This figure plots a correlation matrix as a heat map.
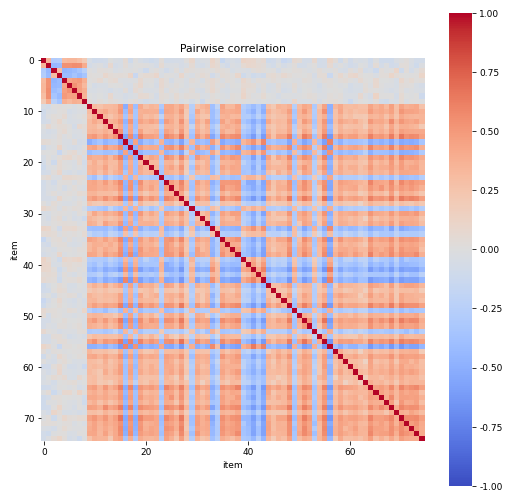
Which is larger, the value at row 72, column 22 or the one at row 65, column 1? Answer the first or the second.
the first
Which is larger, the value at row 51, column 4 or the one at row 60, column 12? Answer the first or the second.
the second
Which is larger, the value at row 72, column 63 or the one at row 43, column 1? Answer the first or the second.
the first
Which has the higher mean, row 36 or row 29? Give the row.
36
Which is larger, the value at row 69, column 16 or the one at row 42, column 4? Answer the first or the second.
the second
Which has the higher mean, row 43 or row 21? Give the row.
21
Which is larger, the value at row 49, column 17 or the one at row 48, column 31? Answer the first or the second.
the second
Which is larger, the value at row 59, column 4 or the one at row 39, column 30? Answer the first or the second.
the first
